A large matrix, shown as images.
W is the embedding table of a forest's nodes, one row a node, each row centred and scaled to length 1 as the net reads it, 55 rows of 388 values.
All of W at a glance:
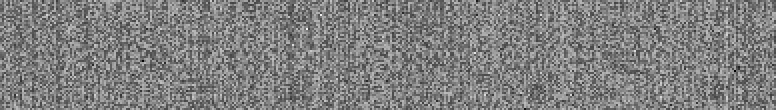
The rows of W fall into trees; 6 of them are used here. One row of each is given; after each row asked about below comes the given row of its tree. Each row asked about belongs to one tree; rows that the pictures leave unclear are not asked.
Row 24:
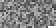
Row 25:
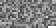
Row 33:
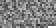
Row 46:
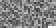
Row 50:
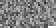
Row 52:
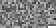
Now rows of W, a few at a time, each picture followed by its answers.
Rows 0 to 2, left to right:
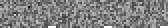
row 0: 50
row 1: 33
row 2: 25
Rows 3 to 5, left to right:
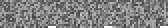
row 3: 33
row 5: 25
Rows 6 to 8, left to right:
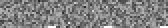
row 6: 46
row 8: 25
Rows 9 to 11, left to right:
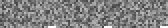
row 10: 25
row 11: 33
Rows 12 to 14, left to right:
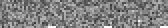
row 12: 46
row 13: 24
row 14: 52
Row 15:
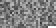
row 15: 33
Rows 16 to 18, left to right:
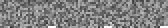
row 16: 24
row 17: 46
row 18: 25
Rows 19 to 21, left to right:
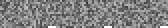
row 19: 33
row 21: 52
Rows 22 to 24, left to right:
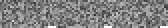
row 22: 46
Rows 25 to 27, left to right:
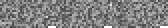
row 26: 33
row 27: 33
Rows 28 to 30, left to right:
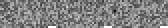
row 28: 33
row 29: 46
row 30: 24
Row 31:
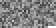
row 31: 46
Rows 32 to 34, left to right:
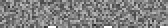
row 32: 33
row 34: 33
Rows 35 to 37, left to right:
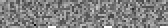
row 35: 52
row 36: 24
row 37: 25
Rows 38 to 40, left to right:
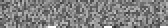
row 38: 46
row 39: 25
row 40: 50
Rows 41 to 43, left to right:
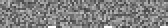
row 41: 52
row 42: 46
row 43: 25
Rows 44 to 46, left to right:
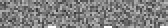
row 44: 46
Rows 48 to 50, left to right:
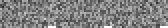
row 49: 46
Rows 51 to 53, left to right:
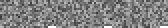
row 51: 25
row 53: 25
